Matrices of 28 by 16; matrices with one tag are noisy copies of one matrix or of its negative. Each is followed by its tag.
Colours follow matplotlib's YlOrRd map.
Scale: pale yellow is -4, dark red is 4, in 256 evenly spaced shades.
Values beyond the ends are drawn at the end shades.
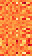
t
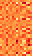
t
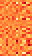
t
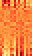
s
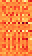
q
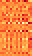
q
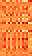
q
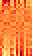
s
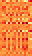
q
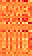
q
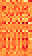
q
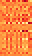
q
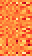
t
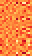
t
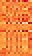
q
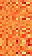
t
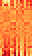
s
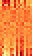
s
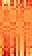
s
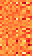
t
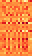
q
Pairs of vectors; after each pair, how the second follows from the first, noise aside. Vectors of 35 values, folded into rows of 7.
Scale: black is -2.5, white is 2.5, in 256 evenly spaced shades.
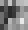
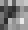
copied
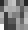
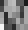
copied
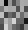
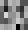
shuffled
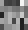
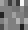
partly zeroed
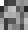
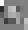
partly zeroed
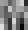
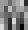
copied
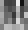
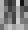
copied
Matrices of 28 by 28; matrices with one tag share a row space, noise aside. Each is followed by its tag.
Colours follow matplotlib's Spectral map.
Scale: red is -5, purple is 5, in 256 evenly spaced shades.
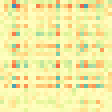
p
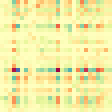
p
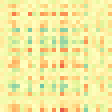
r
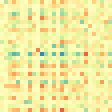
r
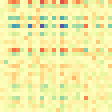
r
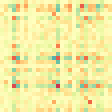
p
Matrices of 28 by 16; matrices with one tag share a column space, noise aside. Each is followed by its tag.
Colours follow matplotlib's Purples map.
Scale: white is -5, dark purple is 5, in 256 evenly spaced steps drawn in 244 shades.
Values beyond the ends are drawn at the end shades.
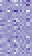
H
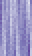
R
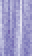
R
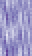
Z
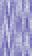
Z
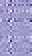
H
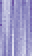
R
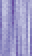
R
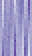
R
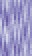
Z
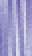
R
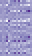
H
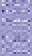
H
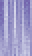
R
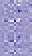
H
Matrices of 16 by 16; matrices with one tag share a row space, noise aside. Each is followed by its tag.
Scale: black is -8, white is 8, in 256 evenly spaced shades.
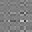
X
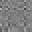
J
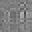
X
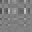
J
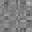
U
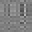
X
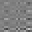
U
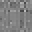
X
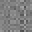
X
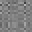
J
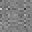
J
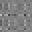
J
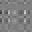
J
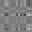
U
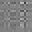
X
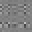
J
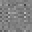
J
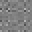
J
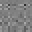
J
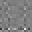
J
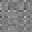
J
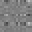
U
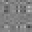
U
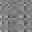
J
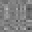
U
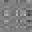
U
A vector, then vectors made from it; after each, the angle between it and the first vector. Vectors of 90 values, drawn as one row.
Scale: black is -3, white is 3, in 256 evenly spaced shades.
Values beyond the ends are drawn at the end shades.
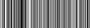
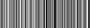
orthogonal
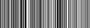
partly aligned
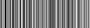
partly opposed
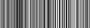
partly aligned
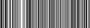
nearly opposite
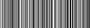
orthogonal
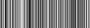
nearly opposite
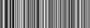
partly opposed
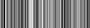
partly aligned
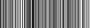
partly opposed
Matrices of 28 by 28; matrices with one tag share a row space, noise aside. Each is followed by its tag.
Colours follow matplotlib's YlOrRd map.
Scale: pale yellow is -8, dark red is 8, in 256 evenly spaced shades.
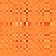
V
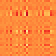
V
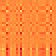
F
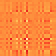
V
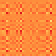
F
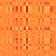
V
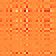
V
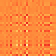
V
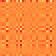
F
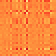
V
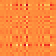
V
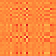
V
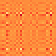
F
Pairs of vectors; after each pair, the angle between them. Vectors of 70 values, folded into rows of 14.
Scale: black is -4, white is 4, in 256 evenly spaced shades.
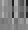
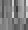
nearly opposite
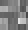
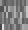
orthogonal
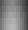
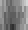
nearly opposite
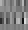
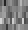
partly opposed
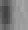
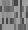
orthogonal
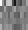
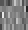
partly opposed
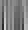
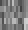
partly aligned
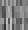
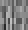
nearly parallel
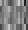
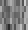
nearly opposite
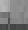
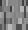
orthogonal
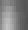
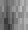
nearly opposite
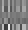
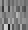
nearly opposite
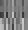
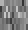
orthogonal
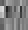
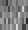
orthogonal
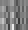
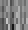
nearly opposite
